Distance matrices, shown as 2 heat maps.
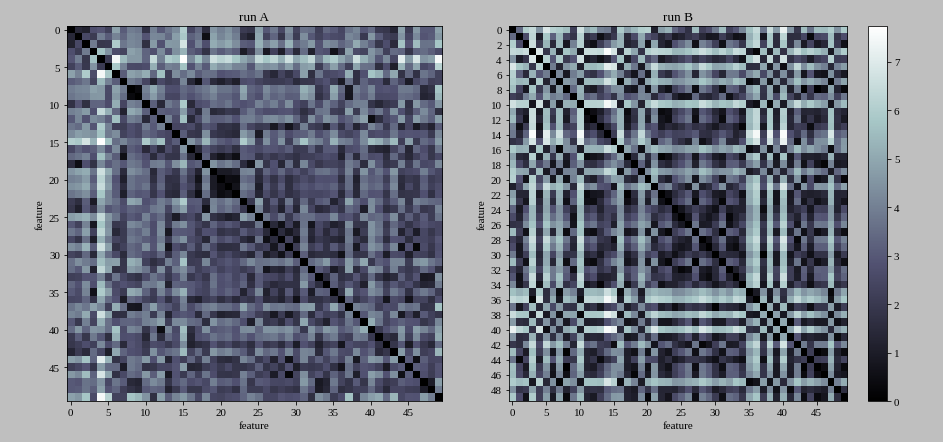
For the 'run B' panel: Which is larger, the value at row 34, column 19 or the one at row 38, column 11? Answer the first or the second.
the second
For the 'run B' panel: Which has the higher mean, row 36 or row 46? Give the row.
36
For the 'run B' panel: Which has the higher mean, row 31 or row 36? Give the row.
36
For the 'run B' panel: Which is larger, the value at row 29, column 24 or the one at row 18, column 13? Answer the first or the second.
the second
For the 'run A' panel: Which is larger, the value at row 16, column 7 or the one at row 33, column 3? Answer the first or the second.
the second
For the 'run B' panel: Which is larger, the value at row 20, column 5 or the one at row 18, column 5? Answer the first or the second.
the first
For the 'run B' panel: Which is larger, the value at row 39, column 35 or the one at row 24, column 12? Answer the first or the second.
the first
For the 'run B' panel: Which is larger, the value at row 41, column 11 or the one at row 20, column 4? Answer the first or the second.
the second
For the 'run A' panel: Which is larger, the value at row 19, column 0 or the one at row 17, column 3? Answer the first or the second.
the first
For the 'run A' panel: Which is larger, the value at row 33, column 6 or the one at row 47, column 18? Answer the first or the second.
the first
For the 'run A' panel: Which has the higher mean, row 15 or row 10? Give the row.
15
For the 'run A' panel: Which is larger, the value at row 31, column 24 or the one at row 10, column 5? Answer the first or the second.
the first
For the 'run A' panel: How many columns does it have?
50
